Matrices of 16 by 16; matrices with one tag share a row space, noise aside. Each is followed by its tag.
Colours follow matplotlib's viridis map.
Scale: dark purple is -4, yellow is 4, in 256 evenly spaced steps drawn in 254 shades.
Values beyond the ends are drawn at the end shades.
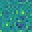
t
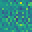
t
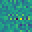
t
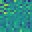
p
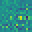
t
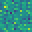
p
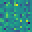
p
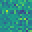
t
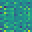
p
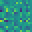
p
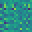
p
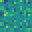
p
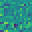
p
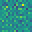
t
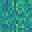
t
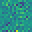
t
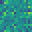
p
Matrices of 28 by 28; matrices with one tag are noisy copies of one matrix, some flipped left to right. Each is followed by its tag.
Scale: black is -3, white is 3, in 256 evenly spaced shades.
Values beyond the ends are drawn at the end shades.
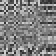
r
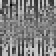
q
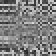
r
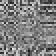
r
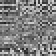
r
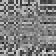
r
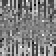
q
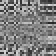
r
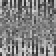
q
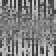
q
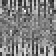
q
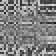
r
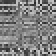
r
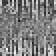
q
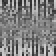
q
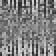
q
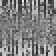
q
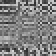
r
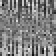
q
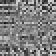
r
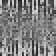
q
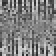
q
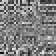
r
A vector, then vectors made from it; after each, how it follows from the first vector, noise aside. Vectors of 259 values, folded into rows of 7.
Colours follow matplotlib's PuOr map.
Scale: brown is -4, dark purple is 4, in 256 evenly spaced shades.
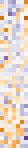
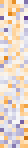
negated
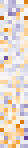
copied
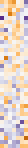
negated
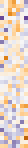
negated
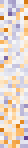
copied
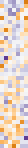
copied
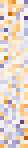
negated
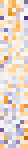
negated
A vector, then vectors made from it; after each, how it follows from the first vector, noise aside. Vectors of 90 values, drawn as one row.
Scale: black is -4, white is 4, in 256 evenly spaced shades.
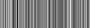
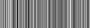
copied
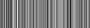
negated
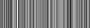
negated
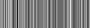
copied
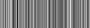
copied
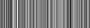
negated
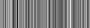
copied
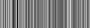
copied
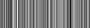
negated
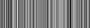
negated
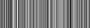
negated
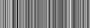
copied
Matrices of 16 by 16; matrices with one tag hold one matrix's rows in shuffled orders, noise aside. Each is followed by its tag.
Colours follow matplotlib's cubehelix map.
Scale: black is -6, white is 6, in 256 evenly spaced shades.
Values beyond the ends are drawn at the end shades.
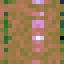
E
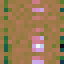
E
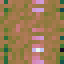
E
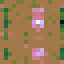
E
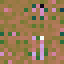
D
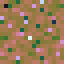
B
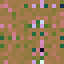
D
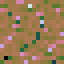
B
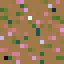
B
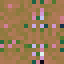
D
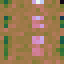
E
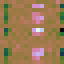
E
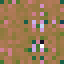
D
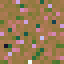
B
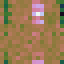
E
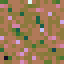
B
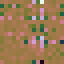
D
